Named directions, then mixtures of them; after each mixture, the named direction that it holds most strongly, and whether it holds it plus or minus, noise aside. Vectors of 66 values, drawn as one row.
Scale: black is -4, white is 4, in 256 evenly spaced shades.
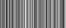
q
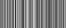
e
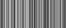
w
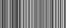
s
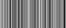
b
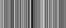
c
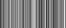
b, minus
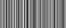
e, minus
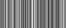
c, minus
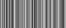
q, plus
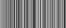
e, minus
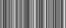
b, minus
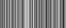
q, plus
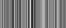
c, plus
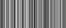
w, plus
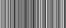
q, minus
